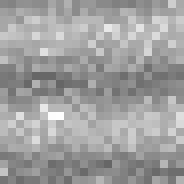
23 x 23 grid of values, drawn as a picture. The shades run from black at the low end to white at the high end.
No seam splits the table. On average the colour sits 60% of the way up the scale. Stripes running across repeat 2 times from top to bottom.
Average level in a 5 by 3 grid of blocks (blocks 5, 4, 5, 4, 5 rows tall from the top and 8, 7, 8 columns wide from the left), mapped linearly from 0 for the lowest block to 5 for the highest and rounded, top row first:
3 3 4 / 2 2 2 / 0 0 0 / 5 4 5 / 0 0 0
